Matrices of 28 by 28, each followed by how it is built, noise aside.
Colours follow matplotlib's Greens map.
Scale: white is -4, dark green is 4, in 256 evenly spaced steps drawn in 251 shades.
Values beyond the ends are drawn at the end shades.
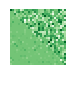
upper triangular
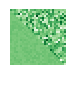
upper triangular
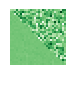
upper triangular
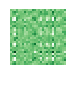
low rank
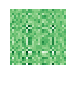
low rank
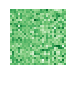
low rank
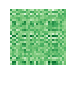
low rank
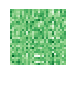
low rank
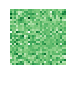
low rank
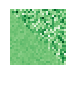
upper triangular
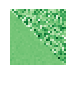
upper triangular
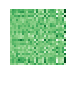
low rank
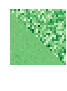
upper triangular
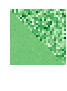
upper triangular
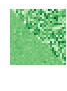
upper triangular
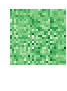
low rank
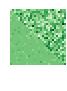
upper triangular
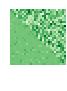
upper triangular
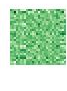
low rank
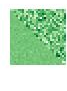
upper triangular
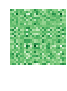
low rank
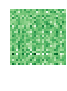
low rank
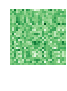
low rank
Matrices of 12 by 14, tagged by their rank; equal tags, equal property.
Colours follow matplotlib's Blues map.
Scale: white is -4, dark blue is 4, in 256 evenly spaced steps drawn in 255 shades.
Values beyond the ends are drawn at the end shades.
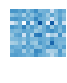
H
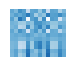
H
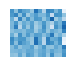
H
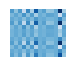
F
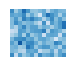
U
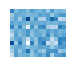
H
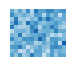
U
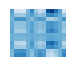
F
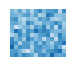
U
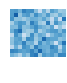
U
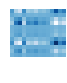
F
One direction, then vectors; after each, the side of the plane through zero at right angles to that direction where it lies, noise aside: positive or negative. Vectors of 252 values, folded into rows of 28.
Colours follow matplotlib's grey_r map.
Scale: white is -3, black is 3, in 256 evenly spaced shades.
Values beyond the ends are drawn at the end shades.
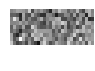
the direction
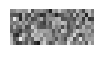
positive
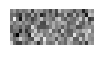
positive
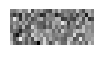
positive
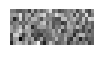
negative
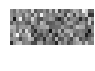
negative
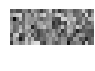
negative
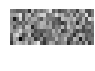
negative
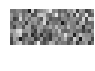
negative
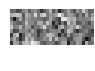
negative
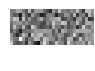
positive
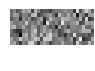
positive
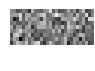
negative
